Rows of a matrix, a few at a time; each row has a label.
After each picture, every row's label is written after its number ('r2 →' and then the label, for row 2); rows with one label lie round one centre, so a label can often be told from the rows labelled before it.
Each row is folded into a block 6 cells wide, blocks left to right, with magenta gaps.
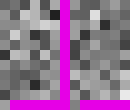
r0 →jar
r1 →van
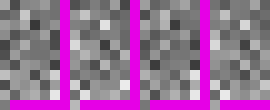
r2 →van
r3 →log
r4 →van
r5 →log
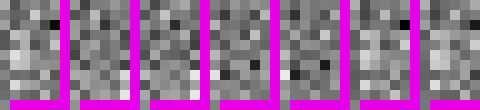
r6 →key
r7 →van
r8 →van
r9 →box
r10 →box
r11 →key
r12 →key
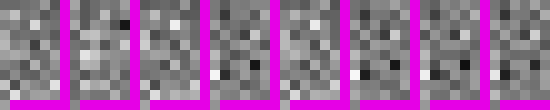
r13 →log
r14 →key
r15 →log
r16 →box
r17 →log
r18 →box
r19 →box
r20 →box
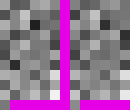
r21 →van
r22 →van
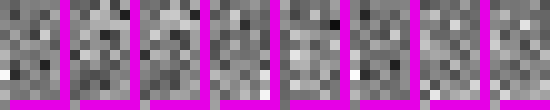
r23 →box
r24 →jar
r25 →jar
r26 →van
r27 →key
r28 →box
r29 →log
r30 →log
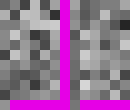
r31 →jar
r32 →key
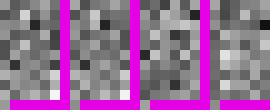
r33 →van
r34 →van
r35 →jar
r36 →key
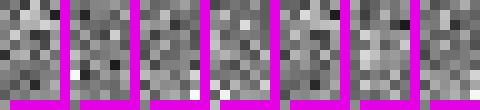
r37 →jar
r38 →box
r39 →van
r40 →log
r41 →jar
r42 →key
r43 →van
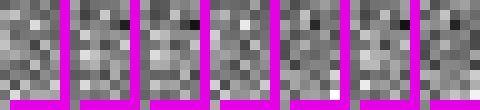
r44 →log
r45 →key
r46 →key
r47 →log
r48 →van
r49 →key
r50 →van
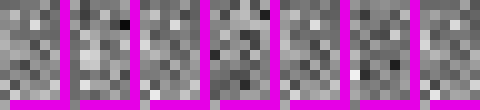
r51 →log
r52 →key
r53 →log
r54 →jar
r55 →log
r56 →box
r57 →log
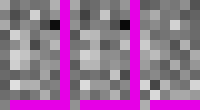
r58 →key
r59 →key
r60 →log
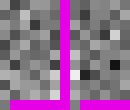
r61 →van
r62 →box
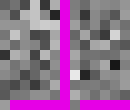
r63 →jar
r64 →box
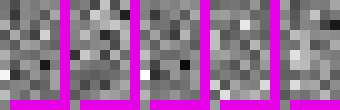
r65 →box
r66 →jar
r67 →box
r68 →log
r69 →key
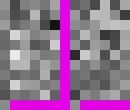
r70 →key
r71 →jar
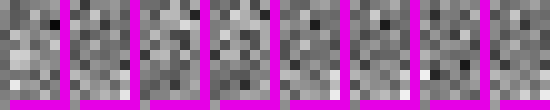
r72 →key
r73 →van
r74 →jar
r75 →jar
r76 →van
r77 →van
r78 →box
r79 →van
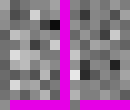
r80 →key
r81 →box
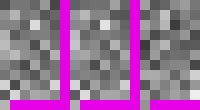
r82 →log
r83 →log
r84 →van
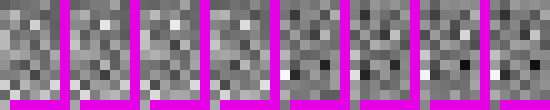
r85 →log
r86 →log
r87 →log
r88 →log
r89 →box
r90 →box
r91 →box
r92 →box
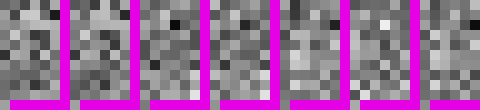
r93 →jar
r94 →jar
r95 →van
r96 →van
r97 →key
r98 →log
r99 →key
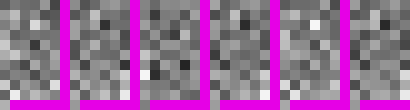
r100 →log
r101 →van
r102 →box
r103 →van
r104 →log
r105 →van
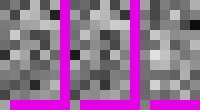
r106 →jar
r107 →jar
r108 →key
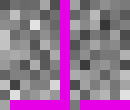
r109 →log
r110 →van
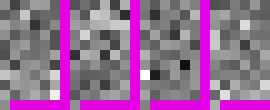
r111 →van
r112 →jar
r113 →box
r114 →log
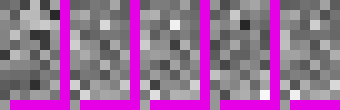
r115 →jar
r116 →log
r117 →log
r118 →van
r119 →log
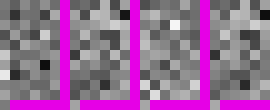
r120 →box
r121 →jar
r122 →log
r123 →jar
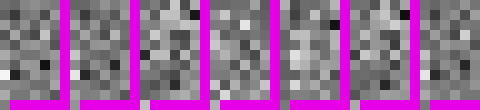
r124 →box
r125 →box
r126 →jar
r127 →log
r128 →key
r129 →jar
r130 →box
